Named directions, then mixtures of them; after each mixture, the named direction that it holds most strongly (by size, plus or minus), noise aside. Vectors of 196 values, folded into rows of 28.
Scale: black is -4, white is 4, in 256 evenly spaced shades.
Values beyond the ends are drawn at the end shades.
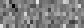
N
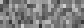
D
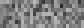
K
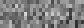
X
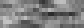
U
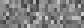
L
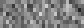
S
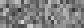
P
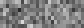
P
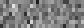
N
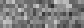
U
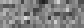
U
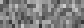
D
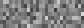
L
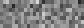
K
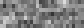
U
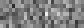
X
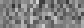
K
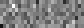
N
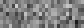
X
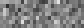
P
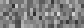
X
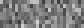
D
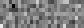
N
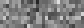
L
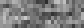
U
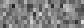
S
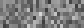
L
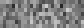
K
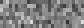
D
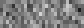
S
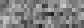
U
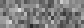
P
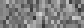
L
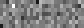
N
